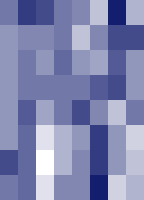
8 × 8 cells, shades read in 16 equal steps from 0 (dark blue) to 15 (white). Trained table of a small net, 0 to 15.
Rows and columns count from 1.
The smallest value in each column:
3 2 3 5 3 0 0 3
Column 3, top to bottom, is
3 7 8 6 9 13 15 13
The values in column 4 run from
5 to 10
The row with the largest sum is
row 6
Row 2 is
8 7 7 6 11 7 3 3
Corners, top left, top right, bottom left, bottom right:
6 10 6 10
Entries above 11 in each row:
0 0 0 0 0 2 1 2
